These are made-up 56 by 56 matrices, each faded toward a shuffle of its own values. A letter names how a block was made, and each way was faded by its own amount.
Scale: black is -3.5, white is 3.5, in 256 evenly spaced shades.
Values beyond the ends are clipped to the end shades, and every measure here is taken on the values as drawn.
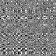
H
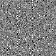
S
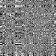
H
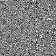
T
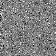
T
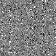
S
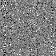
S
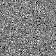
T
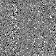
S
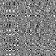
H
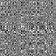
H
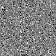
S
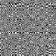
H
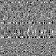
H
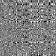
H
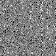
S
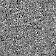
S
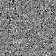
T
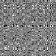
H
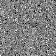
T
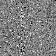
T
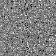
T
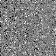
S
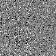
S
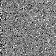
T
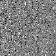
S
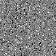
S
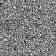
T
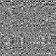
H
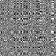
H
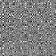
H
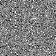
T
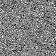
T
